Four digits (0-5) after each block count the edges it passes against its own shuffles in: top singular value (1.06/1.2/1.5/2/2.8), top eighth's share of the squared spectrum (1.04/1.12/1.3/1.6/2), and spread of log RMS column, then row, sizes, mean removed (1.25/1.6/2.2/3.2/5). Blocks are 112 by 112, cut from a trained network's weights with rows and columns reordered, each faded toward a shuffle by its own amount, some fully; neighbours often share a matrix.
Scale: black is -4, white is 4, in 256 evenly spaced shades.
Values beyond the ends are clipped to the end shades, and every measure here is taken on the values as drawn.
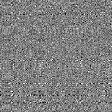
4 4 2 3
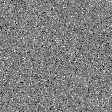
2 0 0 0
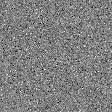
0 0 0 0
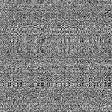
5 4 2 3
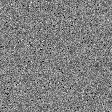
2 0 0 0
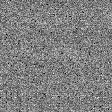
3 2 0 1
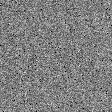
0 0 0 0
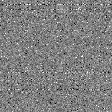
4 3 0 2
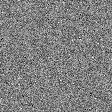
0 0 0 0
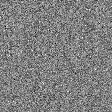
2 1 0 0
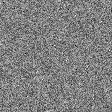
1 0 0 0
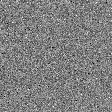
0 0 0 0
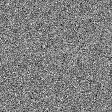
0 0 0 0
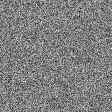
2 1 0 0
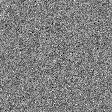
1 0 0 0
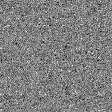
3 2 0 1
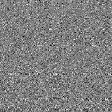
4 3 0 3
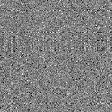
4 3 1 2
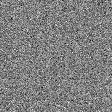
2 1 0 0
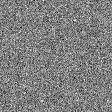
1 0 0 0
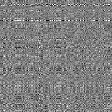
5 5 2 4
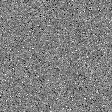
1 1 0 0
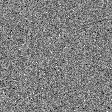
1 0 0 0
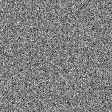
1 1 0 0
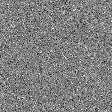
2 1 0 0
